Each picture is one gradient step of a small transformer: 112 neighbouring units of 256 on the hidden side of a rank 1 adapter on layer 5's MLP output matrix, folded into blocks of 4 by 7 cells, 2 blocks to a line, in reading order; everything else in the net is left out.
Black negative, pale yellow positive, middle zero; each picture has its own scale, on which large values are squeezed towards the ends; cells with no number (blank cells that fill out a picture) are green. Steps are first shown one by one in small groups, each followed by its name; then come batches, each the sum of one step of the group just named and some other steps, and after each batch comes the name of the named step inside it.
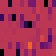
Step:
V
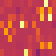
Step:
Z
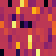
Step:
V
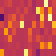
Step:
Z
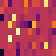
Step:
V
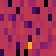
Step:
V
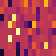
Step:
V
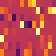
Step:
V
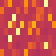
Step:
Z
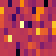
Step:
V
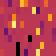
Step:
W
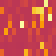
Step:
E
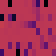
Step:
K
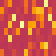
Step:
E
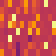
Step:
W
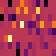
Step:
K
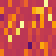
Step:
E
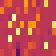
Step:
K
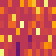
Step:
W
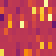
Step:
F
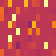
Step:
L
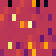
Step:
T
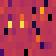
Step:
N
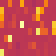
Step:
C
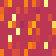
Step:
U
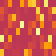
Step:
U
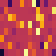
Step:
T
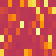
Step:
L
